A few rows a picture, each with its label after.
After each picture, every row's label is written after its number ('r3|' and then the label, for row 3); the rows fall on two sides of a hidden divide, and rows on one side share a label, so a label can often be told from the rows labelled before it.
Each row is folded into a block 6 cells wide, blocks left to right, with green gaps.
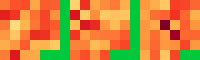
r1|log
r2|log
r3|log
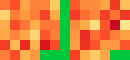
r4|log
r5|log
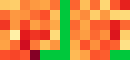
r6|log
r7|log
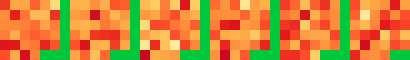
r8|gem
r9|log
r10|log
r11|log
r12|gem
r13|log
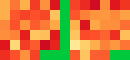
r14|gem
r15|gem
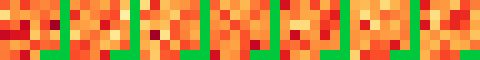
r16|gem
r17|log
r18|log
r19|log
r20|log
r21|log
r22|log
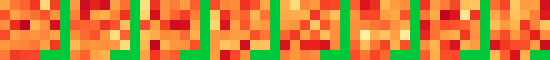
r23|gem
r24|gem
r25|log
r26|gem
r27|log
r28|gem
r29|gem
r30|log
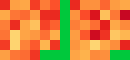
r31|gem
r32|gem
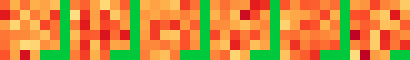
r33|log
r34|log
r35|log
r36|log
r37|log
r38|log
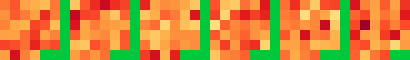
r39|log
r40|gem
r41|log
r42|log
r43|log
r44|gem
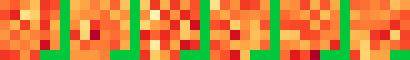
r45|log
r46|log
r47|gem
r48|gem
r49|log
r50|gem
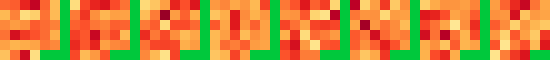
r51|gem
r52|gem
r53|gem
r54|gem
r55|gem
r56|gem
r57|gem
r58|gem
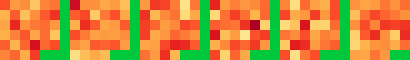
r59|log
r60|log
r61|gem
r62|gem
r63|log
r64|gem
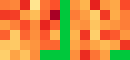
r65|log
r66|log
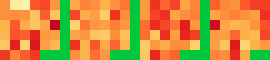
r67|log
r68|log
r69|gem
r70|gem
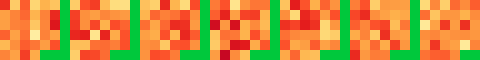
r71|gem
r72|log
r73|log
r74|log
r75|gem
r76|log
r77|log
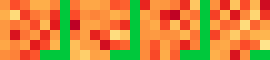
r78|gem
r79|gem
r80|log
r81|gem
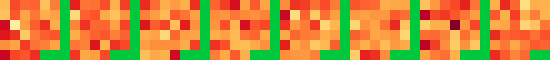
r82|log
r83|gem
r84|log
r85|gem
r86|gem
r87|log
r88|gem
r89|log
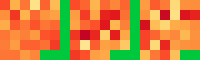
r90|log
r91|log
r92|gem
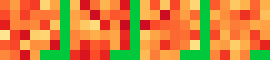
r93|gem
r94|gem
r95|gem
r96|log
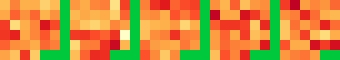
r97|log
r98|log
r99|log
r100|log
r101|gem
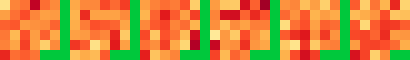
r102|gem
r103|log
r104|gem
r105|gem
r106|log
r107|log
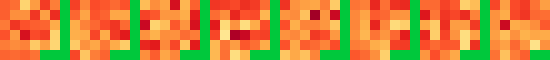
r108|log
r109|gem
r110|gem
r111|gem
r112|log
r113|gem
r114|gem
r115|gem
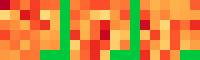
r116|gem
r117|gem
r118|gem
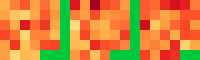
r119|log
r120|gem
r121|gem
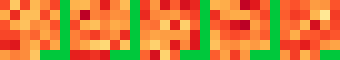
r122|log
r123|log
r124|gem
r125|gem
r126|gem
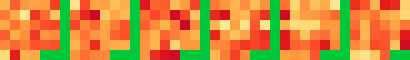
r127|log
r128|gem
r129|log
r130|log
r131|log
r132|gem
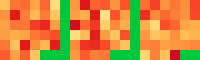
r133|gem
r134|gem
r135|log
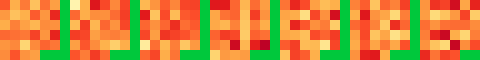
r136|log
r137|gem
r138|gem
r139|log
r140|log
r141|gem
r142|gem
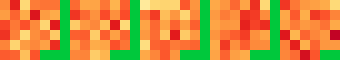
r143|log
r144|log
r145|log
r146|log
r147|log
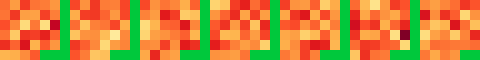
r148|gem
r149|gem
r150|log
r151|gem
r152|gem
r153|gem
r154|gem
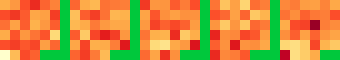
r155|gem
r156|log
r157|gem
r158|log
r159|gem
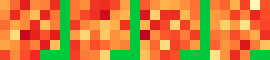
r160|gem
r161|gem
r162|log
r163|gem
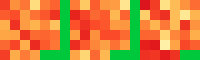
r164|log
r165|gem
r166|log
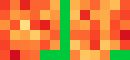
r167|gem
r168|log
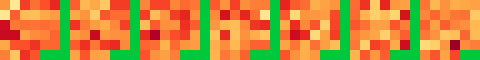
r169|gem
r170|log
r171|log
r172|log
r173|gem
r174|gem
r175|log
